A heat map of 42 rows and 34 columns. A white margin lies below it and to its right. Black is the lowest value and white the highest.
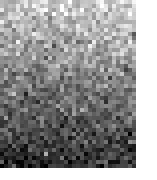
Ninth with the highest average: top right. Slope: up to the top. Odd rows or columns: none. Average level on the scale: 50%.
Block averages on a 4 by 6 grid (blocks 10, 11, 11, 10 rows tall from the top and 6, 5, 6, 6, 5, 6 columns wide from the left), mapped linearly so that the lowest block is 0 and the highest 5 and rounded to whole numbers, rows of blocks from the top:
555555 | 333334 | 221222 | 000000
